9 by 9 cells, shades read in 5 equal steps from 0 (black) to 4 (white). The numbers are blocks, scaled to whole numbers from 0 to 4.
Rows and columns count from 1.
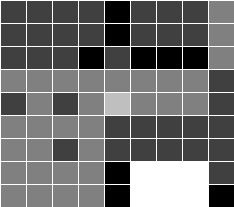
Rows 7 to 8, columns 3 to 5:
1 2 1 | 2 2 0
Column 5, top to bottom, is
0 0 1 2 3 1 1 0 0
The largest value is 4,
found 6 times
